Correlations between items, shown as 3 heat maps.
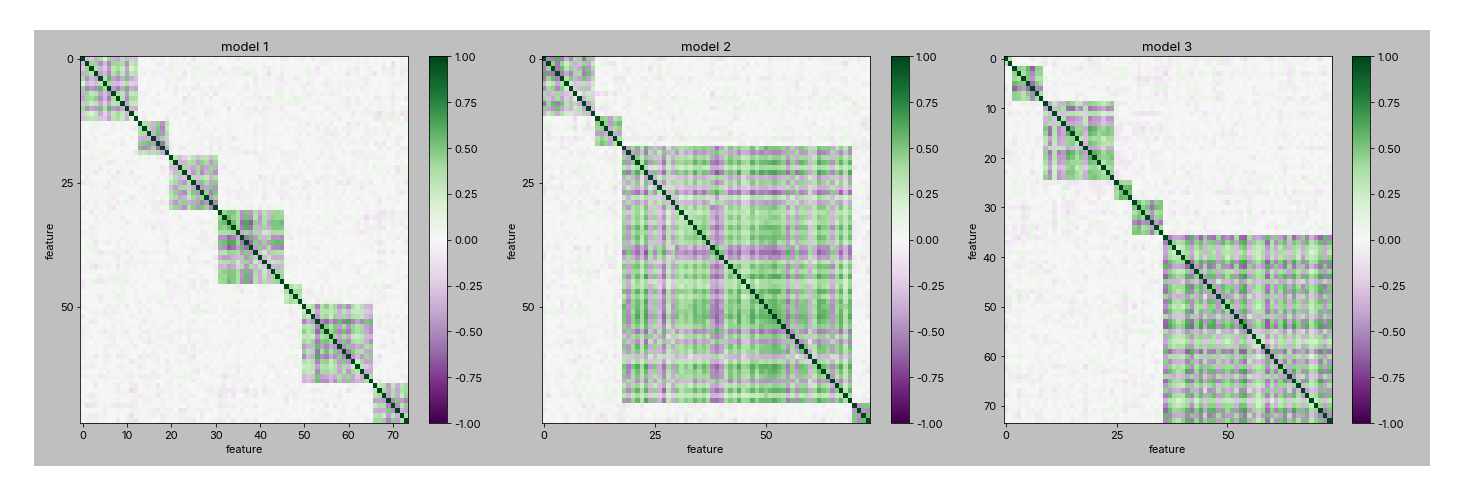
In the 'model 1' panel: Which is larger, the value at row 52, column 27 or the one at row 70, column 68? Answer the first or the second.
the second
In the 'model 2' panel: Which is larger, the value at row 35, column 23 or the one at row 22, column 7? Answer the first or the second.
the first
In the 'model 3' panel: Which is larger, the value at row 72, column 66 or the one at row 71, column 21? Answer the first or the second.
the second
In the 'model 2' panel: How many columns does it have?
74
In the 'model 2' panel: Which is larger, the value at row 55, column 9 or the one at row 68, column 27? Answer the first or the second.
the first
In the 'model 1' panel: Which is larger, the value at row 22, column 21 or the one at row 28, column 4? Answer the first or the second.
the second
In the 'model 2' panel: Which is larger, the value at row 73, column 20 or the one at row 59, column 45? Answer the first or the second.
the second
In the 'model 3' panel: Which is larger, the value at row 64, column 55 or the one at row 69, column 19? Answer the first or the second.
the first
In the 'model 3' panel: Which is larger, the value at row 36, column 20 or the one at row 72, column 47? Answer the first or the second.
the first
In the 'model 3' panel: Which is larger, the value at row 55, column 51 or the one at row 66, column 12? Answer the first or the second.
the second
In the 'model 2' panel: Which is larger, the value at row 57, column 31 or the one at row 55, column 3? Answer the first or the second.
the second
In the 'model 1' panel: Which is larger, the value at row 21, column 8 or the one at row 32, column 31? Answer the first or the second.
the second
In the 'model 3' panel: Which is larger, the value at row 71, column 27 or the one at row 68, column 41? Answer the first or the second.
the second
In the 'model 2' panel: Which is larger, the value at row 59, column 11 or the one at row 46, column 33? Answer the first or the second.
the second
